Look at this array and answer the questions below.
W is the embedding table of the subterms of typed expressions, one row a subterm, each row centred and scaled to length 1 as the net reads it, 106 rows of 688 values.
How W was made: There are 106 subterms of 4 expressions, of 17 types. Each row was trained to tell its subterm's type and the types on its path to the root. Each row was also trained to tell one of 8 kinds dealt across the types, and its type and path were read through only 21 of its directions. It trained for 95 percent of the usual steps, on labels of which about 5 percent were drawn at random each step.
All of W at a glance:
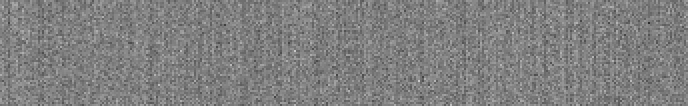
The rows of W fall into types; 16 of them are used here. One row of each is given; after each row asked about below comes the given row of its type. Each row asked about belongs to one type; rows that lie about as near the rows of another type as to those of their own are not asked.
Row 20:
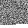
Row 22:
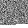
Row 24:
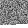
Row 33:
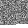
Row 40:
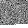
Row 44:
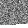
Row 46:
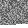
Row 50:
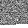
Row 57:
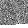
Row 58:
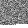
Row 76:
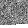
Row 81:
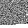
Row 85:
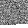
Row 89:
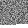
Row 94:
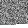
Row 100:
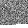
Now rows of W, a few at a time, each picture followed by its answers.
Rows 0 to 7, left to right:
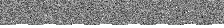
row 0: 50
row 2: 50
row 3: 20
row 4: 20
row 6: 85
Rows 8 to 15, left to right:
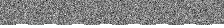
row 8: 76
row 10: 57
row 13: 22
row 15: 58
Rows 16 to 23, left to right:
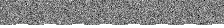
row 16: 50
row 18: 46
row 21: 40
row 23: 22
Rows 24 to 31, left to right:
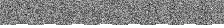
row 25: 94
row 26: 20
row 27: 100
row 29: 46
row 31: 24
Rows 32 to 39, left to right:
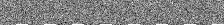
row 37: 58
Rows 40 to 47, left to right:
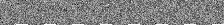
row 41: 94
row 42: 94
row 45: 57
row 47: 44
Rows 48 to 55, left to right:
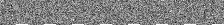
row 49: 22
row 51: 33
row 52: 50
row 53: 20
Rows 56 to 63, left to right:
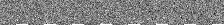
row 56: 46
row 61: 44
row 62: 46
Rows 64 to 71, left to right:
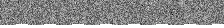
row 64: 40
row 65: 76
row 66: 40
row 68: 44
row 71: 44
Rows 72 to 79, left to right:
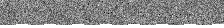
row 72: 24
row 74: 24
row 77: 94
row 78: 22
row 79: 44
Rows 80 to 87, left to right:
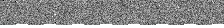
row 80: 33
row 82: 24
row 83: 46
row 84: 57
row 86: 46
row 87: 22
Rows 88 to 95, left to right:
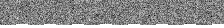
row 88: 44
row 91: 40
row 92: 24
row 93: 57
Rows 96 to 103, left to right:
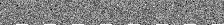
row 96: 20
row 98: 94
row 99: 57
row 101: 24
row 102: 57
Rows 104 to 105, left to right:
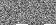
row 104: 33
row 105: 33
